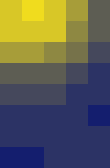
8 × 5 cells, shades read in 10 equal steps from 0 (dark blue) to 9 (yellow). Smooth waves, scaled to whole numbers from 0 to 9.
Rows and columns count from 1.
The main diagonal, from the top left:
8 8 5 2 1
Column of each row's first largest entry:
2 1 1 1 1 1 1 3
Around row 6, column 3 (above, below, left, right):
2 1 1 1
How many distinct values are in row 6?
2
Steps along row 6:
same same same down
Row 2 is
8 8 8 5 3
